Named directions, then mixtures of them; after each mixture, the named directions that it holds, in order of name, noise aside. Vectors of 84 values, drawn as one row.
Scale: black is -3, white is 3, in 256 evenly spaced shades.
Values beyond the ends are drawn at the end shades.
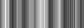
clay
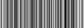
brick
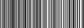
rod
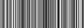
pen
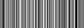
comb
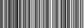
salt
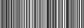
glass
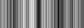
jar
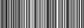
glass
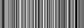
comb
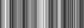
clay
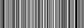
comb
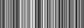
comb, glass, jar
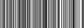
pen, rod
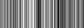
jar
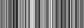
comb, jar, salt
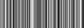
jar, pen, rod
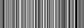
comb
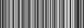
brick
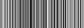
comb, glass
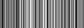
comb, glass, salt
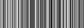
glass, salt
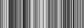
clay, rod, salt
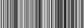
brick, comb, jar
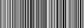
glass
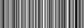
comb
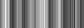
clay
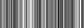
brick, glass, jar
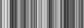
brick, clay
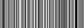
comb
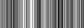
glass, jar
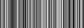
clay, rod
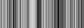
jar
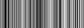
clay, pen, rod
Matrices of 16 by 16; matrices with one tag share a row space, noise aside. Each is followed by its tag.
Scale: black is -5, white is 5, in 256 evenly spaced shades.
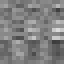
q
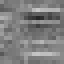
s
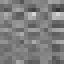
q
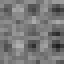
q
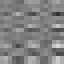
q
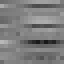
s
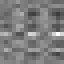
q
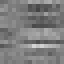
s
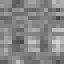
q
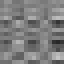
q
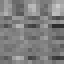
q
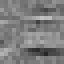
s
